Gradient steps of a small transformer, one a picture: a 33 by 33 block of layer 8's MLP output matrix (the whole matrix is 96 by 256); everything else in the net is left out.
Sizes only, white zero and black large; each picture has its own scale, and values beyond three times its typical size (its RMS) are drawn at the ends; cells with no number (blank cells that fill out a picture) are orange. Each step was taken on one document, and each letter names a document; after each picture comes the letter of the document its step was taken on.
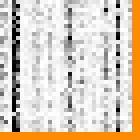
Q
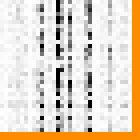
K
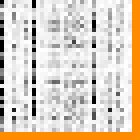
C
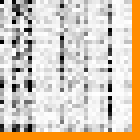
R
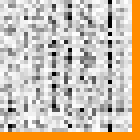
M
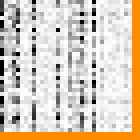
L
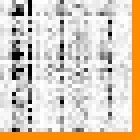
R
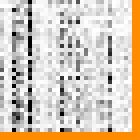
R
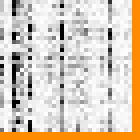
R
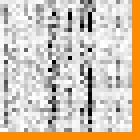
M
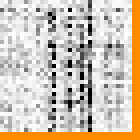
M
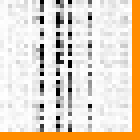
K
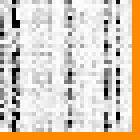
Q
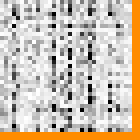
M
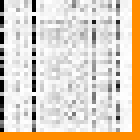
C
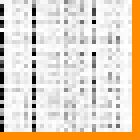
C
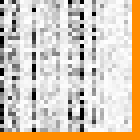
L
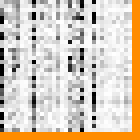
L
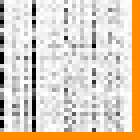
C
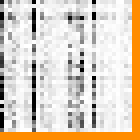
L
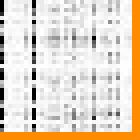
C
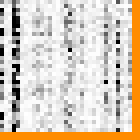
Q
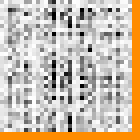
M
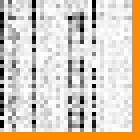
L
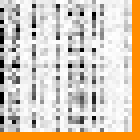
L
